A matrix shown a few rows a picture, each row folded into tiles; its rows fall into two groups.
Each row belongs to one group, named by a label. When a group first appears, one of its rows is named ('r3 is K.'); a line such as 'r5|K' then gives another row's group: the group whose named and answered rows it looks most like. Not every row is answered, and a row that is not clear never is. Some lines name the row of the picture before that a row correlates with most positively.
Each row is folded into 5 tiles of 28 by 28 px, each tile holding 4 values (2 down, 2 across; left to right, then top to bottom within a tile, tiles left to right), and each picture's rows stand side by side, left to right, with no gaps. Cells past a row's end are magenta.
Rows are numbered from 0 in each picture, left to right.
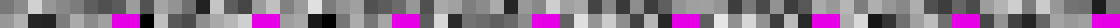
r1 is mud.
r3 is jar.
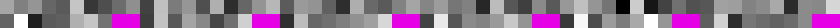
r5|jar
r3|mud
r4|mud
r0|mud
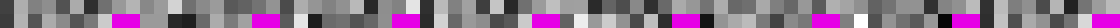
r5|jar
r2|jar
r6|jar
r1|mud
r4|jar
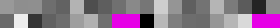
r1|mud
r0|mud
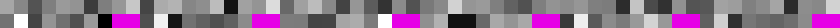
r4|mud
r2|mud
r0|jar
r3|mud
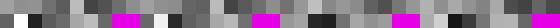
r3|mud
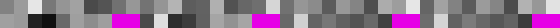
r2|jar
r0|mud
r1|mud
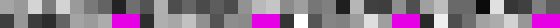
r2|mud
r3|mud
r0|mud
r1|jar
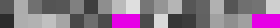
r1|mud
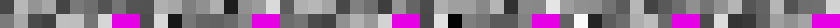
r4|mud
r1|jar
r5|mud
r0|mud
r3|jar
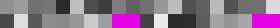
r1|mud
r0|mud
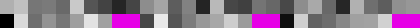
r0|mud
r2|mud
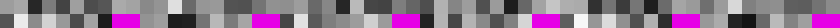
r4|jar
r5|mud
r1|mud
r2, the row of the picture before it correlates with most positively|1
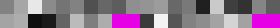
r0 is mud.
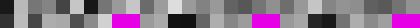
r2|mud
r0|jar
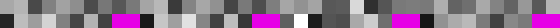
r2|mud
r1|jar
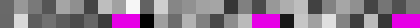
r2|jar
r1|jar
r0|jar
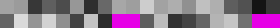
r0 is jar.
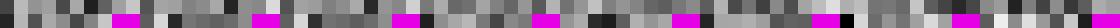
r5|jar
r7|jar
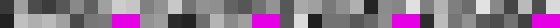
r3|jar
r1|mud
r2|jar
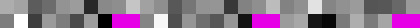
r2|mud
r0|jar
